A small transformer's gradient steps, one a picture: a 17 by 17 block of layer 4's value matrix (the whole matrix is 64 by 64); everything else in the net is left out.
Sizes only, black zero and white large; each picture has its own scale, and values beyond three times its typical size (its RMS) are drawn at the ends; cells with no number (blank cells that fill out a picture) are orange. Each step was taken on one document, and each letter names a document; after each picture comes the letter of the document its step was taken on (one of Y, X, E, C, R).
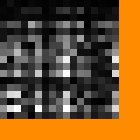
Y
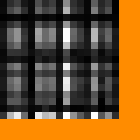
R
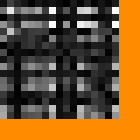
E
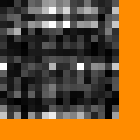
E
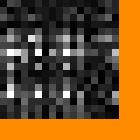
Y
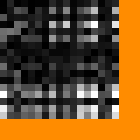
E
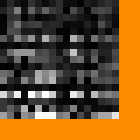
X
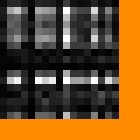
R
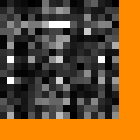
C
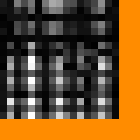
C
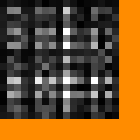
R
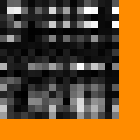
E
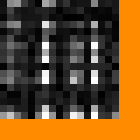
X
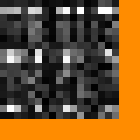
Y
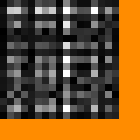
R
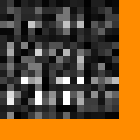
Y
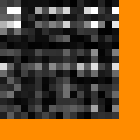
E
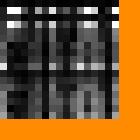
E
